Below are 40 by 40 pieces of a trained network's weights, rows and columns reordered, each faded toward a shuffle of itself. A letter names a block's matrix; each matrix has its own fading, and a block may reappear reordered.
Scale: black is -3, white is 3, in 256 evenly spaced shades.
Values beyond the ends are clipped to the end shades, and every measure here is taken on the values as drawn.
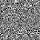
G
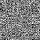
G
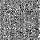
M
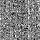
M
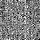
M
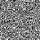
G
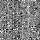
M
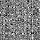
M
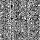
M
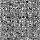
M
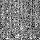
M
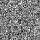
G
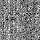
M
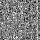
M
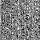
M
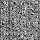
M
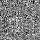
G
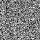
G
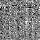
M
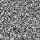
G
